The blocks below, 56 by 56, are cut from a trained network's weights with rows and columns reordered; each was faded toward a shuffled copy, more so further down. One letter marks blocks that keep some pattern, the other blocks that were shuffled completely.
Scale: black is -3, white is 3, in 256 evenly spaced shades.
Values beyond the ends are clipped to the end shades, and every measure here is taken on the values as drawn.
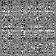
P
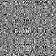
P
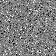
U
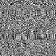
P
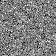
U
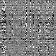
P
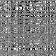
P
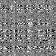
P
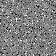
U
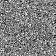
U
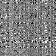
P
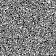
U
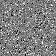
U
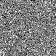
U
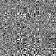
P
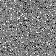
U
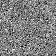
U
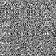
P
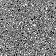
U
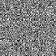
P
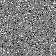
U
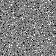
U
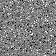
U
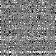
P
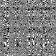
P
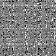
P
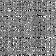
P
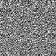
P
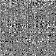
P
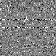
P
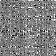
P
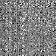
P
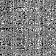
P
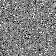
U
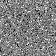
U
